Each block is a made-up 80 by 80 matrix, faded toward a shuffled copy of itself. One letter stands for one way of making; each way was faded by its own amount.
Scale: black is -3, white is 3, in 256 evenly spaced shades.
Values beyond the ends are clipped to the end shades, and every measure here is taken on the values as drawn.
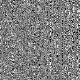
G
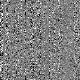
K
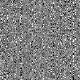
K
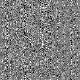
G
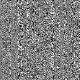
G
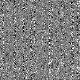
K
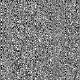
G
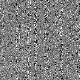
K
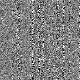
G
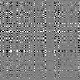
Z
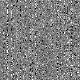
K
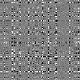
Z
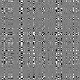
Z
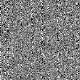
G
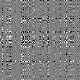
Z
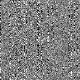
G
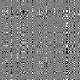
Z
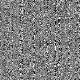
G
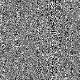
G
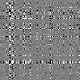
Z
